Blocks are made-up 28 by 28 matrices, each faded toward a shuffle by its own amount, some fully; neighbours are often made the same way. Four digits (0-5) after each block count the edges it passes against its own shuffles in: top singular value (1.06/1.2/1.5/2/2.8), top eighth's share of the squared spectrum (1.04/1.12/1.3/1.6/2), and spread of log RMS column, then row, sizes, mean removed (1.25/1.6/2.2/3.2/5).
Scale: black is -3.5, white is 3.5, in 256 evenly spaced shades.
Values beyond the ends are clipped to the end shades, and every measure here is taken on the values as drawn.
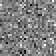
2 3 1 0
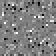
1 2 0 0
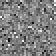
0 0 0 0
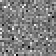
0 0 0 0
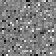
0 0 0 0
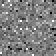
0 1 0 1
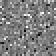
0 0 0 0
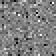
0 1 0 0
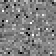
0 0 0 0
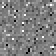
0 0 0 0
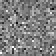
2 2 0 0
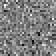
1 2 0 1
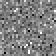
0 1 0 0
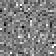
2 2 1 0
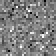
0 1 0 0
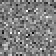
1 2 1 0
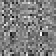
3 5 2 2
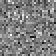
1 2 0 0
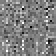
3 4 2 0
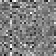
3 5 2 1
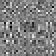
3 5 2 2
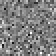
2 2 0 0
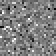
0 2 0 0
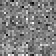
2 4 1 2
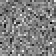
0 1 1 0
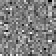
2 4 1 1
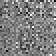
2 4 2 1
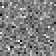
2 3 0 1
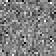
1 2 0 1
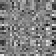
4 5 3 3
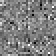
2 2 1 1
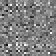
3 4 2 2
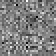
3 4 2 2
